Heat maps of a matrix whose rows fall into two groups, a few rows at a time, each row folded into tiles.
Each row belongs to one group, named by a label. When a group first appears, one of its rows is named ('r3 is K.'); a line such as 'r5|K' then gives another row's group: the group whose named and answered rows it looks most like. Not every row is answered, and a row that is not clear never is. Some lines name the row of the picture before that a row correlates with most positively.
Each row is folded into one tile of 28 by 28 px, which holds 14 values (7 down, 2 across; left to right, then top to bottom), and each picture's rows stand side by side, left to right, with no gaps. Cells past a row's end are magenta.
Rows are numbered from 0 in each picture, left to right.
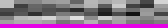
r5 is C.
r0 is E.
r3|E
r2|E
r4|E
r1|E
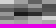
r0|E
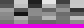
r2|C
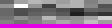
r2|E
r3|E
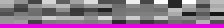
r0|E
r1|C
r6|C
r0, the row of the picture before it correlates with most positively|1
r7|C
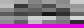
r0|E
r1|E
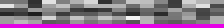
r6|C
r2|E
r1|C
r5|E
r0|E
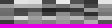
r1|E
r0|C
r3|C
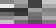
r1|C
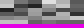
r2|E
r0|E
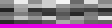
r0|C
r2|E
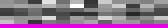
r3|C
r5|E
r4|E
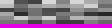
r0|E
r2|C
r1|C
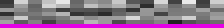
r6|C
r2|E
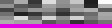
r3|C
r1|C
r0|E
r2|C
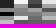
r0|C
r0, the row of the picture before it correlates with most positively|1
